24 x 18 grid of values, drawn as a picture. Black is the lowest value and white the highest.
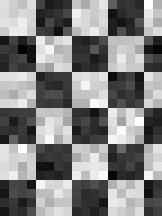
The field is checkered. The halves do not mirror each other. No overall slope runs across the table. Overall the values sit about 50% of the way up the scale. The histogram has two humps.
